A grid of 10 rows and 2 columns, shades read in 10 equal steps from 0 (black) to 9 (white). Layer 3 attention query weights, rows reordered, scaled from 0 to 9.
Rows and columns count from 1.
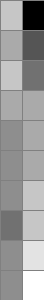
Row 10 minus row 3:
-2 5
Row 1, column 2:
0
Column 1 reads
7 6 7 6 5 5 5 4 5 5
